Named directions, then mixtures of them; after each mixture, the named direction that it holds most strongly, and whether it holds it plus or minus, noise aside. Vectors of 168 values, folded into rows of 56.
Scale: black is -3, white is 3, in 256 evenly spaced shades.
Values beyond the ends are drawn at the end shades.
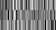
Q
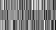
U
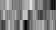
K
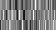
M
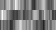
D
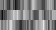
D, minus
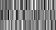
Q, plus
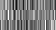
Q, minus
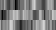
D, minus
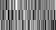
M, minus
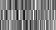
M, plus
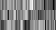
K, plus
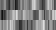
D, minus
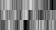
K, plus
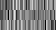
Q, plus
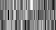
Q, plus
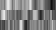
K, plus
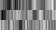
D, minus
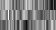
K, plus
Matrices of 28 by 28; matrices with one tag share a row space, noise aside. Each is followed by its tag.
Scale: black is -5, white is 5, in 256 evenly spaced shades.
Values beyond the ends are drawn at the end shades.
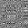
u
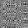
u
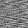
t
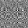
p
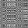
u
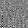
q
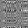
u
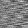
t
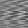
t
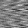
t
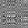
u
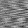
t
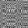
u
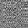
u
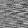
t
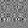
p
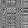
u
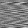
t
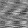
t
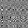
q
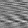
t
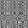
p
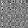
q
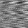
t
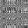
u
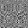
p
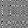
q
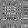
u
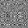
p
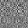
p
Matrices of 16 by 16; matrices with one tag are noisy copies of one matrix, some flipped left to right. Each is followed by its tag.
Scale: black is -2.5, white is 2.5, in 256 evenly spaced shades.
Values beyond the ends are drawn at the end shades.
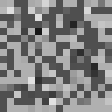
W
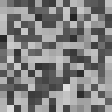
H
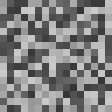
H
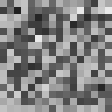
W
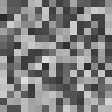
H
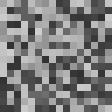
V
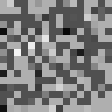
W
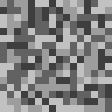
W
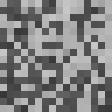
V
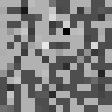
V
